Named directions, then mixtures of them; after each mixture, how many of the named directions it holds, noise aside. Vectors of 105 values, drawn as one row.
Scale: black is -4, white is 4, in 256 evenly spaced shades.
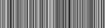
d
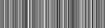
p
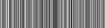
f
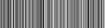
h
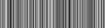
one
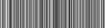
two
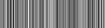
three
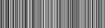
three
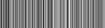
three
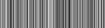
one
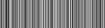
three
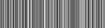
two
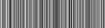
two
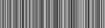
three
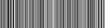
three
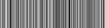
two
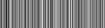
two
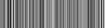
two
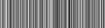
three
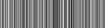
three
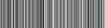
one
